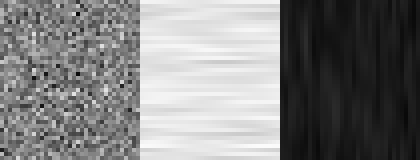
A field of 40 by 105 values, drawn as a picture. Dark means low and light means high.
It is made of 1 by 3 panels. Panel 1,1: middling, fine-grained, strong in contrast. Panel 1,2: very high, streaked across, faint in contrast. Panel 1,3: very low, streaked downward, faint in contrast.
